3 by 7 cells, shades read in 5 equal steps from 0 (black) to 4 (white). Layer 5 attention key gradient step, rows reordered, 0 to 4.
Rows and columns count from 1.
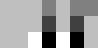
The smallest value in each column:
3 3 3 0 3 0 2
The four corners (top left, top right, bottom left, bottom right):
3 2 3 3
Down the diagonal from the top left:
3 3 4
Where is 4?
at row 3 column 3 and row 3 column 5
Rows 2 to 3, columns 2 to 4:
3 3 1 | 3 4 0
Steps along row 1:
same same down up down same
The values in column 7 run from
2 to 3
